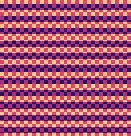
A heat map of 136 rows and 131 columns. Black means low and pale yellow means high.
Stripes: horizontal, repeating 11 times. Slope: none. Mirror symmetry: left to right. Average level on the scale: 50%.
